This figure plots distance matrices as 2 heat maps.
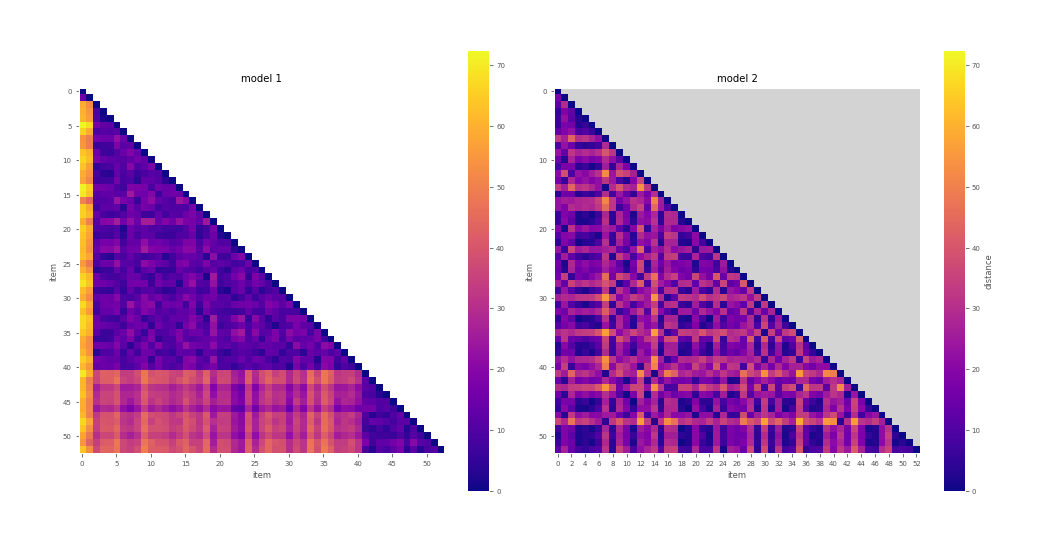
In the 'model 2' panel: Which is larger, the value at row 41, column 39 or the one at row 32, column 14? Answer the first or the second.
the first
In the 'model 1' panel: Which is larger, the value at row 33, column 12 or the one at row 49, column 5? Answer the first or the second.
the second
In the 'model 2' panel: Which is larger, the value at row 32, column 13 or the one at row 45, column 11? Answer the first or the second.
the first
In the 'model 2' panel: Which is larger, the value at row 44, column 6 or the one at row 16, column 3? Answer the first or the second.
the second
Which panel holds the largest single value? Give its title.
model 1
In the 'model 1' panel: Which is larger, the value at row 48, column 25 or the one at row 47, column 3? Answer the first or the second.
the second
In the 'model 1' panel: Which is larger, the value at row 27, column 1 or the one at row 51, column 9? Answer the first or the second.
the first
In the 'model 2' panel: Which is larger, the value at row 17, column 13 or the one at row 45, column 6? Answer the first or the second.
the first
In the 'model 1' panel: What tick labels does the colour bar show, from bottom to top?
0, 10, 20, 30, 40, 50, 60, 70
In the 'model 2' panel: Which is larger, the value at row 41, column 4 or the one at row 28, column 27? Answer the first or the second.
the second
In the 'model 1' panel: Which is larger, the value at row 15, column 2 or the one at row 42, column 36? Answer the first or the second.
the second
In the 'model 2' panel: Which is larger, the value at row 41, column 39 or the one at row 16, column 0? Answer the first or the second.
the first
